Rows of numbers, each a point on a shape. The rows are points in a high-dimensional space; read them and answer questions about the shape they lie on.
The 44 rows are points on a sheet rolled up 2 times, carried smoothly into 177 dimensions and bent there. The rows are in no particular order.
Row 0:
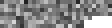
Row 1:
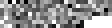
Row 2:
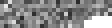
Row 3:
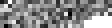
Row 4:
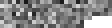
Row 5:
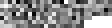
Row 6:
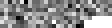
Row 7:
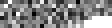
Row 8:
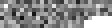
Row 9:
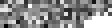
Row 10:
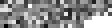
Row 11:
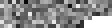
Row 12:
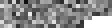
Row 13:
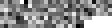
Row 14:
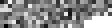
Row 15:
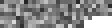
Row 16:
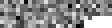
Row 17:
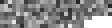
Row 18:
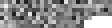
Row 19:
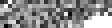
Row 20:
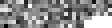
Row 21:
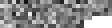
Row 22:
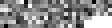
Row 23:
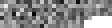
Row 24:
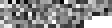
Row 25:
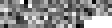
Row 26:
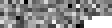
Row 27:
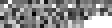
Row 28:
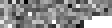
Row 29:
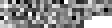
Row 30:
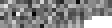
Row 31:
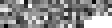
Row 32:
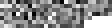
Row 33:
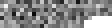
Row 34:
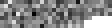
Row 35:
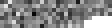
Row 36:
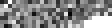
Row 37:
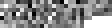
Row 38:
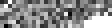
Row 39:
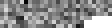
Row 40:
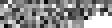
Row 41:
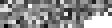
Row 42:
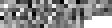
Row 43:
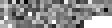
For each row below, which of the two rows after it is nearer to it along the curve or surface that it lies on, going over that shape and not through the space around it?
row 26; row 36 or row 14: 14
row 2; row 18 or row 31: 18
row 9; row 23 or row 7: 7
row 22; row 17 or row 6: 6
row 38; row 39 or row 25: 25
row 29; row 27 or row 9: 27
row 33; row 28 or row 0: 28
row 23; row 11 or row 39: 11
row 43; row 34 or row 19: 34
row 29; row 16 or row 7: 7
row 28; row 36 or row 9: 9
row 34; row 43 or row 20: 43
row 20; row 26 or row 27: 26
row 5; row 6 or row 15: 6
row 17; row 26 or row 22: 26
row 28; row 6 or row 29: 6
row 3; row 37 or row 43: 37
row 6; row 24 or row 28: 28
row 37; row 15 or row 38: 38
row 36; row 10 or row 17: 10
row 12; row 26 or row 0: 26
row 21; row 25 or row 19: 25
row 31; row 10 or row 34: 10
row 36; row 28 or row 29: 29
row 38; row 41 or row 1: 41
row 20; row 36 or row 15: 36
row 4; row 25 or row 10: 25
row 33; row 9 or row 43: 43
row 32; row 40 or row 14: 40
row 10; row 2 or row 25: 25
